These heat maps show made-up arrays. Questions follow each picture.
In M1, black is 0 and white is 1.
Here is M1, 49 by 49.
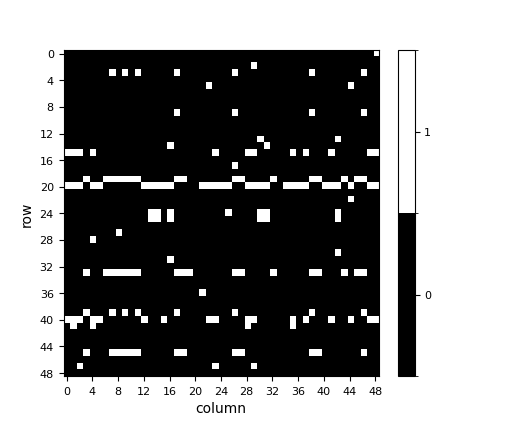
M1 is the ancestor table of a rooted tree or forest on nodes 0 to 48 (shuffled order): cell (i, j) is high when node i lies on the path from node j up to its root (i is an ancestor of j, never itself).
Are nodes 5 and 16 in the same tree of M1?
yes
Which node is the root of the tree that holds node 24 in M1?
20
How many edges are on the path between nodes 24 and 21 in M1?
3
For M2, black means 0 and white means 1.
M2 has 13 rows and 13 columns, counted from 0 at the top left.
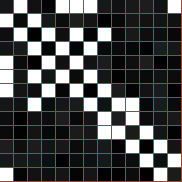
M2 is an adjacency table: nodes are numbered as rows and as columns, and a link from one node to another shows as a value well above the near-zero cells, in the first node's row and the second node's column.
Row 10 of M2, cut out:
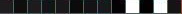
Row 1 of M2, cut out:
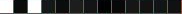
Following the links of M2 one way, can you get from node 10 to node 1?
yes
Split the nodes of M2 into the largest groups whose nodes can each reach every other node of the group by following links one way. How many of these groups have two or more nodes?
1
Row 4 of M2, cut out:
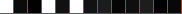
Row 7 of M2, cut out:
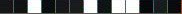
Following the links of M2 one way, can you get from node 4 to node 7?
yes
